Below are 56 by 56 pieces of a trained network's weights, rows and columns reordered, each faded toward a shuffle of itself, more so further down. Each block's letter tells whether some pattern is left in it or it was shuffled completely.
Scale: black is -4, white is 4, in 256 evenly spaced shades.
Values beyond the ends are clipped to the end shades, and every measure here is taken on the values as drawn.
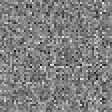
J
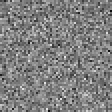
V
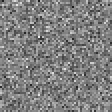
V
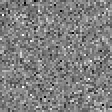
V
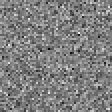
V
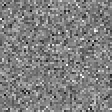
V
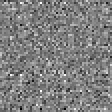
J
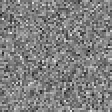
V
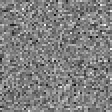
J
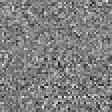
J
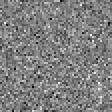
V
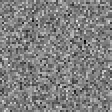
V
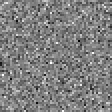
V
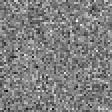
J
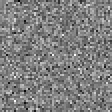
J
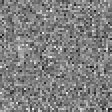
J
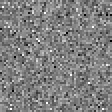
V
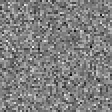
V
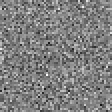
J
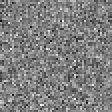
J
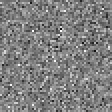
V
